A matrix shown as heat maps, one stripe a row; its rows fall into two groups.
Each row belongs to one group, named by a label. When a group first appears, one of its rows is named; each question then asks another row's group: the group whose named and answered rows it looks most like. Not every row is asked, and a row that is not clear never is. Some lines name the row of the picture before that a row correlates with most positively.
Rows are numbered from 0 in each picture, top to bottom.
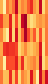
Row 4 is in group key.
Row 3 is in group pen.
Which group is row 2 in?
key
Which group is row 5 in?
key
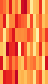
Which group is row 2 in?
key
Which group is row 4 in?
key
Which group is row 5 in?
pen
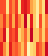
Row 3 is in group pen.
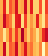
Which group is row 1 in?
pen
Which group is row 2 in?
key
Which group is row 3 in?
pen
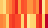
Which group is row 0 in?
key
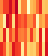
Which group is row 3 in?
pen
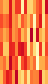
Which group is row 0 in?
pen
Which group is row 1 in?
pen
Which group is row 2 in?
pen
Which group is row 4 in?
key
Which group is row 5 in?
pen
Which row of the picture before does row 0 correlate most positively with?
3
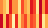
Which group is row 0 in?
key
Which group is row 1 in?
key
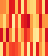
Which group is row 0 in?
pen
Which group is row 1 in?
key
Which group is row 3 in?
pen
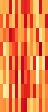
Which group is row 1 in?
key
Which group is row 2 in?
pen
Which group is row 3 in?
key
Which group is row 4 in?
key
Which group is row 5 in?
key
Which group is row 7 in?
key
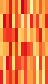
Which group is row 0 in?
key
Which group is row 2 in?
pen
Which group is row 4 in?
key
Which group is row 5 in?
key
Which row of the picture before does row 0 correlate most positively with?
7
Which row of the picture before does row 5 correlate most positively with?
1
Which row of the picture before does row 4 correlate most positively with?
1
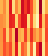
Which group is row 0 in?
key
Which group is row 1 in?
key
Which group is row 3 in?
pen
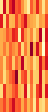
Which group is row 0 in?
pen
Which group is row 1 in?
key
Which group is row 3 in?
pen
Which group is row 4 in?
key
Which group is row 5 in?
key
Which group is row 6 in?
pen
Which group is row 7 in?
pen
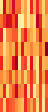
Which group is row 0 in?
pen
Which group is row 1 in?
pen
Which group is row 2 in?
key
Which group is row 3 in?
key
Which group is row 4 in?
key
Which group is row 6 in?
pen
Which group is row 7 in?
key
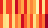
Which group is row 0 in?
key
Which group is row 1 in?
key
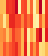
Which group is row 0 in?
key
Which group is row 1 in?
key
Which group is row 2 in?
pen
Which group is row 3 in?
pen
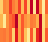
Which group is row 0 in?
pen
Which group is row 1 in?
key
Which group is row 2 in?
pen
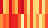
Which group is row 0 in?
key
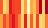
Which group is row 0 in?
pen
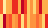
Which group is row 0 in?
key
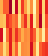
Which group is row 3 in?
key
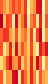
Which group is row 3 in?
key
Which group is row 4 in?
pen
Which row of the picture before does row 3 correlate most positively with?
3
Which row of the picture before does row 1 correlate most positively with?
2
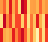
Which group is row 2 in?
key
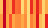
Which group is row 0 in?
pen
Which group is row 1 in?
pen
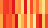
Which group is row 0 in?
pen
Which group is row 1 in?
pen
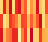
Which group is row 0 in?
pen
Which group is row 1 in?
key
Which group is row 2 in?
key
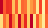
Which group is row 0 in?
key
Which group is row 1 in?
pen
